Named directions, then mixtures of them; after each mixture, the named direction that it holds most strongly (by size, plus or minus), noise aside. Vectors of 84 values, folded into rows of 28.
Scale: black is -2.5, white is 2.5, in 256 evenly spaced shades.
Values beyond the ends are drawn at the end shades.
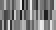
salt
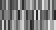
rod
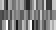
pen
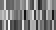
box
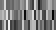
box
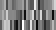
box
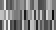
box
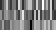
rod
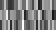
box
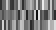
rod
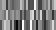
box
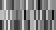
box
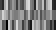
pen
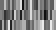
salt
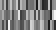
rod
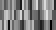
salt
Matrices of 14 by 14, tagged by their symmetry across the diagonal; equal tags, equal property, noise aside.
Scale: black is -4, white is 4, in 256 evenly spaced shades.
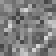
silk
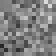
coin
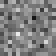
coin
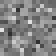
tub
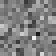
coin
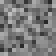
silk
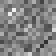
silk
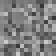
coin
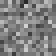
tub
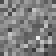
silk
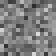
tub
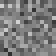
tub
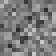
silk
